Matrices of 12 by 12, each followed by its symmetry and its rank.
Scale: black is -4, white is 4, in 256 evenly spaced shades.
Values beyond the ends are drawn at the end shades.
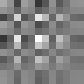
symmetric, rank one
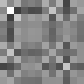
symmetric, rank two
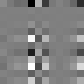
neither, rank one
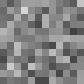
neither, full rank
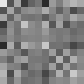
symmetric, rank two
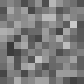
neither, full rank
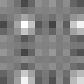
symmetric, rank one
